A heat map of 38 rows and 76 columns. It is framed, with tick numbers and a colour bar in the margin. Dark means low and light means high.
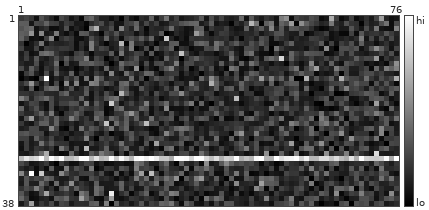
The values are skewed, with a long tail toward high values. No overall slope runs across the table. Row 29 differs from the rows beside it. On average the colour sits 20% of the way up the scale.
